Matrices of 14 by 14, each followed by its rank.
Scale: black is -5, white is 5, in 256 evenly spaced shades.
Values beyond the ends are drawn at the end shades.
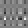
one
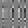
one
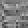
two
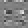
two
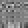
two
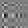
one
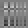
one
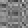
two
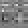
two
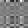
one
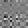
two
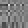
two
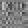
two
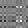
one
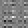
two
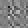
two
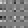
one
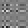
one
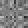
two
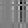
one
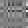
one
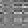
two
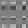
one
